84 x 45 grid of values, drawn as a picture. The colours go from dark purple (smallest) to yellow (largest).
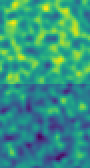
The histogram is bell-shaped. There are no lone odd cells. The ninth with the lowest average is the bottom middle. The field is mottled with small blotches. The top part is higher, up to a seam about 50% of the way down.
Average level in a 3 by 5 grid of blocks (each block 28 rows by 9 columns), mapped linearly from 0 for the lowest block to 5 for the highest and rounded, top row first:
5 4 4 5 4 | 3 2 2 3 3 | 1 1 0 0 2
